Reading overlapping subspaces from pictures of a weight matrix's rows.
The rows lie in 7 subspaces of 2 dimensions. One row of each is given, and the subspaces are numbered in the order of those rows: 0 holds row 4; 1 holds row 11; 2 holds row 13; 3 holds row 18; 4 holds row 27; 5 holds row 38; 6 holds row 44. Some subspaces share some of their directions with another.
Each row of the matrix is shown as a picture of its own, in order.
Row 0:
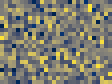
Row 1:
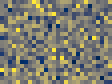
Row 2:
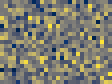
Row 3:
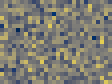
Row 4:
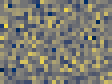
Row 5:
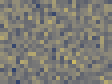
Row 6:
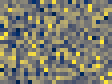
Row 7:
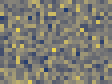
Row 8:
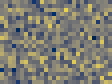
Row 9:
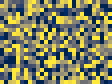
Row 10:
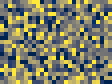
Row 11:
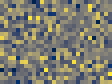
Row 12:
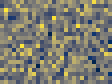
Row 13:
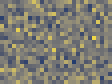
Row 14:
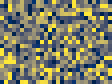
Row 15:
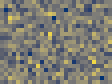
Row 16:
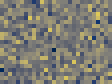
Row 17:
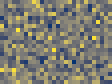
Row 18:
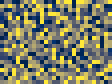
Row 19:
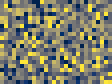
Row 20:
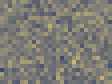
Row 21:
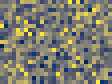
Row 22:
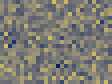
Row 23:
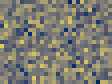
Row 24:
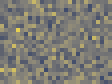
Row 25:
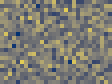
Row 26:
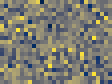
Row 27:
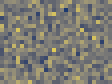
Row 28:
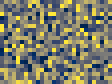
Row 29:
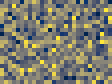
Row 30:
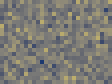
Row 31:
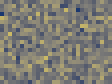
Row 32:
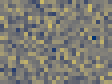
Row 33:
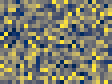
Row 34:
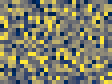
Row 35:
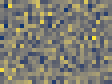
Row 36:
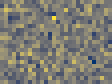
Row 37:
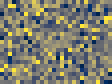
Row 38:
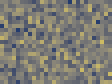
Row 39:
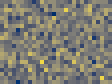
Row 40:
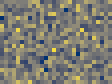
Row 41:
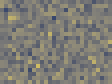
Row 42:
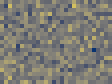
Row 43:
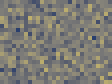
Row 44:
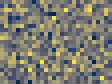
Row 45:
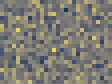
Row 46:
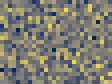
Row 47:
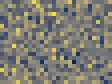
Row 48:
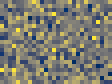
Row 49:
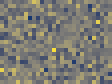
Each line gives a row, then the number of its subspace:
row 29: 1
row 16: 1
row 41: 6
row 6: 2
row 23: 5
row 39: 6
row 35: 0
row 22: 2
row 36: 6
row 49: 1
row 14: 0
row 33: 2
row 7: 4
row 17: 2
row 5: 3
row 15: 6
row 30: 1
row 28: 4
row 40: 4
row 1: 5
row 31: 4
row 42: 0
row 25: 3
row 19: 0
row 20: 5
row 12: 6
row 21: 5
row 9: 0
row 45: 4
